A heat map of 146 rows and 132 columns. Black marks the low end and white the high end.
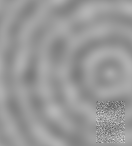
Rings: centred on the middle right. Odd rows or columns: none. Roughest part: bottom right. Odd patch: rougher, in the bottom right. Slope: none.
